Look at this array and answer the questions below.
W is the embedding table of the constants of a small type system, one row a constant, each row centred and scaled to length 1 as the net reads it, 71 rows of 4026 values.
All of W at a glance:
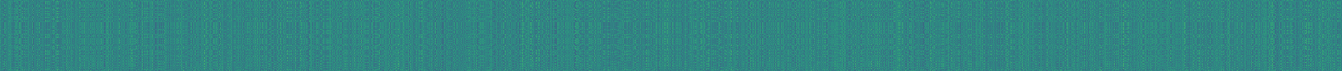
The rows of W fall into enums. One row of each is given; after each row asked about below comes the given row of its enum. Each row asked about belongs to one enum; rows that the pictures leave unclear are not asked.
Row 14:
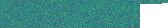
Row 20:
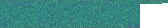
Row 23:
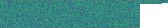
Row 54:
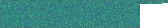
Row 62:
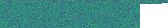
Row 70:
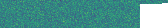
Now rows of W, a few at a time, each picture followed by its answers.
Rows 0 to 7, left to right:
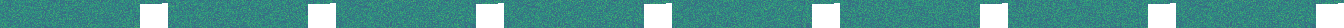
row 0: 62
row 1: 54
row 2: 20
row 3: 20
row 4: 14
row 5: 23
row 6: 23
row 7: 20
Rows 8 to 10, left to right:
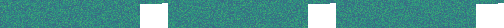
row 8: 54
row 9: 62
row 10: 23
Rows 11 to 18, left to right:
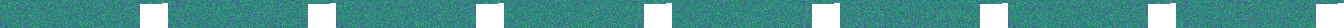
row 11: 54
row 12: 23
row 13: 54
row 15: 14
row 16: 70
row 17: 54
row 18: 62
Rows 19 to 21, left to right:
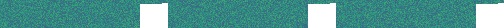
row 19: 62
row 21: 54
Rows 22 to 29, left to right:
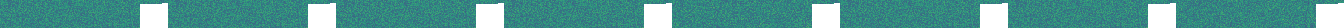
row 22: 23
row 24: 23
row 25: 23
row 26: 62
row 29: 14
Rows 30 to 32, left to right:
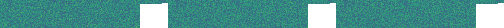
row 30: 62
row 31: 23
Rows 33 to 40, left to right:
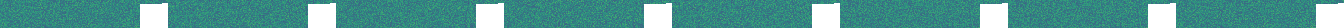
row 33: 62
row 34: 54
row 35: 14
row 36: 20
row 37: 54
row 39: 23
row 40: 62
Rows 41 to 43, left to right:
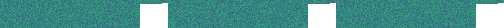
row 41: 23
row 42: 62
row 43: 23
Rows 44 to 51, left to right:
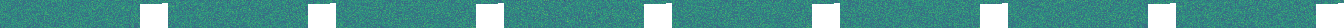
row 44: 14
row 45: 54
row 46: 62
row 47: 70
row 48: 62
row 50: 20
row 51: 54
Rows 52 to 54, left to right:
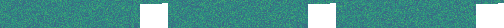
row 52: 14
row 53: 20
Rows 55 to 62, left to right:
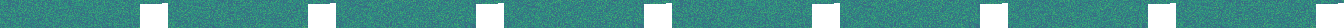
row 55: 23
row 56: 62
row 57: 20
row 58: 20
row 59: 23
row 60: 20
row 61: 14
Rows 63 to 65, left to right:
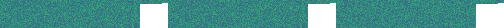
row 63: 14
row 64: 14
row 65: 23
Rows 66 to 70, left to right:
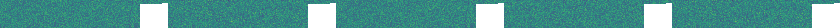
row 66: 14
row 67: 70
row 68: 14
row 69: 54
